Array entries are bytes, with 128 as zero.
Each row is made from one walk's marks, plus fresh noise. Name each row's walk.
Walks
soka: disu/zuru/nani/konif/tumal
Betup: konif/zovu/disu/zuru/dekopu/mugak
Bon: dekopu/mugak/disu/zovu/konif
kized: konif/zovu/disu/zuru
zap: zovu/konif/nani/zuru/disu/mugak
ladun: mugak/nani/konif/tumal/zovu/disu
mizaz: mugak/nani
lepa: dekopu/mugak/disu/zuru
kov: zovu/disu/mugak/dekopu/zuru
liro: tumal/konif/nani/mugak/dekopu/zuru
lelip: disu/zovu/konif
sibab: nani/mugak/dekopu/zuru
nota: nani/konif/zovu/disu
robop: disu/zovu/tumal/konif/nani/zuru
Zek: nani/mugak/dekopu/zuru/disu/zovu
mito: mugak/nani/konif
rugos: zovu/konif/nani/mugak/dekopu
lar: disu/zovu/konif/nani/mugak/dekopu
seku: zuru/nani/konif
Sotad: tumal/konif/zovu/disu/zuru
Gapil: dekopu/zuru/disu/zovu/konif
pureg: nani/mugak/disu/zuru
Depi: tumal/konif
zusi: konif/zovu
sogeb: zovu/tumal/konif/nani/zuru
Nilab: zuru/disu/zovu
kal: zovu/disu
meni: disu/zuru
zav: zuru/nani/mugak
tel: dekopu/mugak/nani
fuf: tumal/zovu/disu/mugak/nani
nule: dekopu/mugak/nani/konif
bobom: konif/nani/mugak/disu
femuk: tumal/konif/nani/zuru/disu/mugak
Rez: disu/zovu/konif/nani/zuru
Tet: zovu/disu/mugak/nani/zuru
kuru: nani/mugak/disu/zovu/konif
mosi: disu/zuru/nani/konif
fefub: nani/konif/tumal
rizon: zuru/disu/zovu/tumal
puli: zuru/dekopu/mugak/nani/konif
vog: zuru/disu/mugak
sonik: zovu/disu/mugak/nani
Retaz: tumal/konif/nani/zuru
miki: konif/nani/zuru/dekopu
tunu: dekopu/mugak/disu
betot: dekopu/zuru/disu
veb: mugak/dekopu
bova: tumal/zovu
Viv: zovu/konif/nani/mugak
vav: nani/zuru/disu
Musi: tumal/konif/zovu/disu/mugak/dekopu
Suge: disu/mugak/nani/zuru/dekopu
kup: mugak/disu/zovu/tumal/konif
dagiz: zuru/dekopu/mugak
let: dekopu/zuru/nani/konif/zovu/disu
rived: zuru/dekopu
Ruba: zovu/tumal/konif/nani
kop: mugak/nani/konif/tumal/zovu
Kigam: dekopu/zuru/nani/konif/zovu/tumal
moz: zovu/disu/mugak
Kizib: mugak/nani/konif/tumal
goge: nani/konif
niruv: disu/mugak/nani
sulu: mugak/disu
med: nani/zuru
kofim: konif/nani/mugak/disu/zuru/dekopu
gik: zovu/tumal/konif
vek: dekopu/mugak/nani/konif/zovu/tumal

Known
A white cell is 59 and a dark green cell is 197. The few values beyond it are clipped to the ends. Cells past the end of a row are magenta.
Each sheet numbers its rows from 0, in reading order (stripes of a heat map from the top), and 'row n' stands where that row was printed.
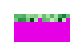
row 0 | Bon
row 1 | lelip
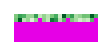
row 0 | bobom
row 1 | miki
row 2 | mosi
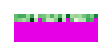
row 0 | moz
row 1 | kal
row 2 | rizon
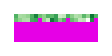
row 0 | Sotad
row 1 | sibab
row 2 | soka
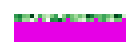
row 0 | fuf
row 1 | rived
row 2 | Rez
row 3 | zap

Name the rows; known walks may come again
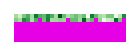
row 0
miki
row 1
kuru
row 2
Depi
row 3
meni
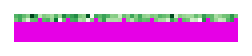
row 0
zap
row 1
fefub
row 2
fuf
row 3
niruv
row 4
zav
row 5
Tet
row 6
soka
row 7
Sotad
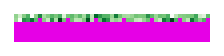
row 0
rived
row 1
kov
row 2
kal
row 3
lar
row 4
mosi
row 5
dagiz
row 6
sibab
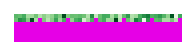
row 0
Bon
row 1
seku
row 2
kofim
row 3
moz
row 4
Kigam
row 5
sonik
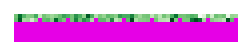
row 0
bobom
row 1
gik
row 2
Viv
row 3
goge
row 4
kup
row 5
kized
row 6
veb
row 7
vog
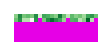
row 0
femuk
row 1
rugos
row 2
lelip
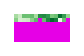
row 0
vav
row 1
vek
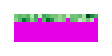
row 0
puli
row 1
Musi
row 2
nota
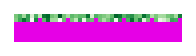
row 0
liro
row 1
ladun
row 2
Zek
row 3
sogeb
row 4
kop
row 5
rizon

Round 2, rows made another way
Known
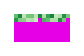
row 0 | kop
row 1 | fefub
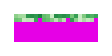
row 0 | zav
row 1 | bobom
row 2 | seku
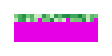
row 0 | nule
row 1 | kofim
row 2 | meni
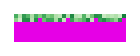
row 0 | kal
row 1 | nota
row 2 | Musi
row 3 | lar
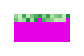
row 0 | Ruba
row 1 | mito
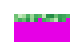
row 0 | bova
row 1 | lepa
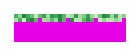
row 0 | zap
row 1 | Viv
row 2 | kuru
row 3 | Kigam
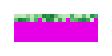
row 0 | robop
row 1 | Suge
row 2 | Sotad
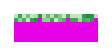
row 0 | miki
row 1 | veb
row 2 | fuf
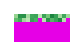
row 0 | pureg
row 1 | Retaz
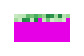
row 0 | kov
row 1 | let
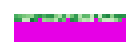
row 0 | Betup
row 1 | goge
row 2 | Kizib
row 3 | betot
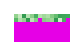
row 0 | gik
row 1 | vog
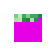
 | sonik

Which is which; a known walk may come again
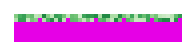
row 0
nule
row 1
liro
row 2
bobom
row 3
fefub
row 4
rived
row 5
Rez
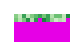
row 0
Ruba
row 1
Kizib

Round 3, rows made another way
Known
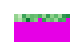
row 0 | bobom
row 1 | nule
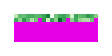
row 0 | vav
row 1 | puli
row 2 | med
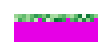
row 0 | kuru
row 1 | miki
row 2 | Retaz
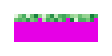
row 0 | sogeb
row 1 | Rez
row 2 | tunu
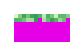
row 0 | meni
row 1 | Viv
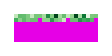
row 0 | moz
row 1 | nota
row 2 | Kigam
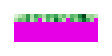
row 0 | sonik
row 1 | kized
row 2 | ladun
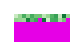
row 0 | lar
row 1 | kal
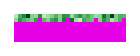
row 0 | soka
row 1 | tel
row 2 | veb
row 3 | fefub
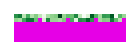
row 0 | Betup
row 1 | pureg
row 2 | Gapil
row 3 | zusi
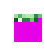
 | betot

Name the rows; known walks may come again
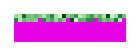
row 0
sulu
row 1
gik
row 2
rived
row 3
kup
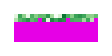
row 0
zap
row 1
Gapil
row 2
mito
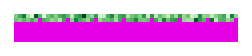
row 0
lelip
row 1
meni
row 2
soka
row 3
niruv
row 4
zav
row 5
vog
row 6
kofim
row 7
kal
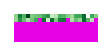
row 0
fefub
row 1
dagiz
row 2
zusi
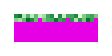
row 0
Betup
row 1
femuk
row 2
puli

